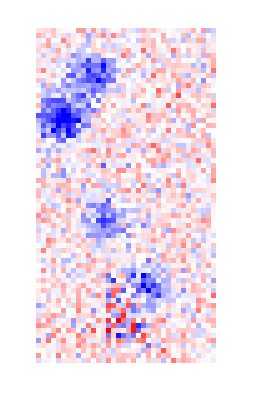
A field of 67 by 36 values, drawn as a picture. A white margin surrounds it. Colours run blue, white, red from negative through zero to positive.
Average level on the scale: 50%. Roughest part: bottom middle. Odd patch: rougher, in the bottom middle. Dips: four.
